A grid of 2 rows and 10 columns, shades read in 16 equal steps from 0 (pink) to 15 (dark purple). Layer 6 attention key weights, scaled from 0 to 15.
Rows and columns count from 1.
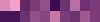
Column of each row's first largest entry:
6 1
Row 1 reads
2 0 12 10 8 15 11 5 11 10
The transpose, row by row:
2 14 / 0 14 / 12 11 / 10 8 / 8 9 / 15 4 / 11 10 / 5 11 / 11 7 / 10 10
